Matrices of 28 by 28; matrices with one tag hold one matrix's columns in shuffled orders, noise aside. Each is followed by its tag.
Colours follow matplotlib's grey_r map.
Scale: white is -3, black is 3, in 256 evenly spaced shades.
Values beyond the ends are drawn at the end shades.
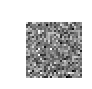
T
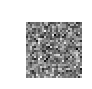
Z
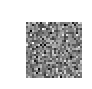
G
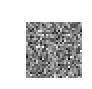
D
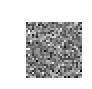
T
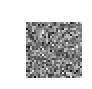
T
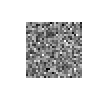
G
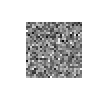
Z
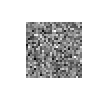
D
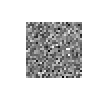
T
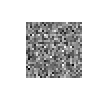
D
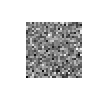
T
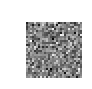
G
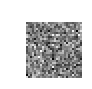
D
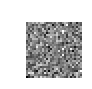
T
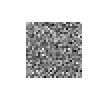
T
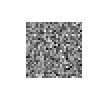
D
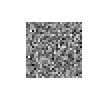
D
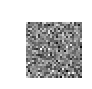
T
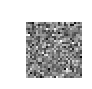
G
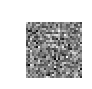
D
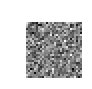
G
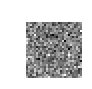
Z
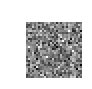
D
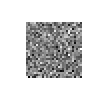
T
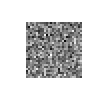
Z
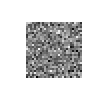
T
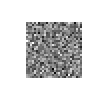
G
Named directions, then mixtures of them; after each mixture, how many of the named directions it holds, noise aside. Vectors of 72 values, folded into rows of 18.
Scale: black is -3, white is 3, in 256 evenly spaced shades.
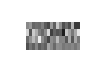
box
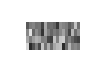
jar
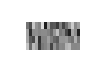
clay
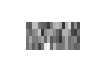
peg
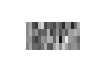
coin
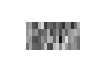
one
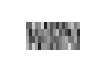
one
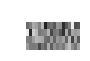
two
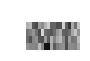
one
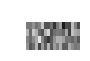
three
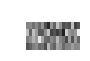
one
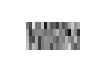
one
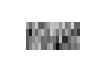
two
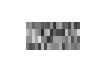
two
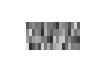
one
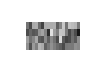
two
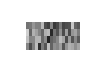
three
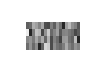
three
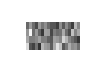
two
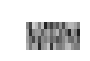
two
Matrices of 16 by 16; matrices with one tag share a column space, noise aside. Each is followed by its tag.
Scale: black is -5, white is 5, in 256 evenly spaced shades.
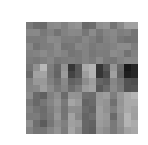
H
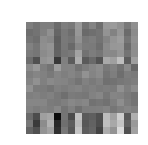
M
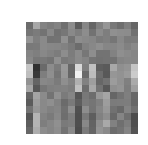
H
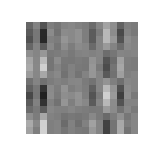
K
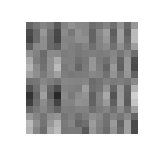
K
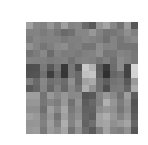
H
